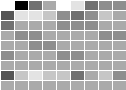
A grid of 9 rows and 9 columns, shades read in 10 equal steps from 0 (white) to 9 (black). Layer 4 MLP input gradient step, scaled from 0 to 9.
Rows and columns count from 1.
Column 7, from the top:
5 4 4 3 3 3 3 3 3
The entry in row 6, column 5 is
4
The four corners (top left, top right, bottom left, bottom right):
0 4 3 3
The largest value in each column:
6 9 5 4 4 5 5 4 4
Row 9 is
3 3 3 3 3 3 3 3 3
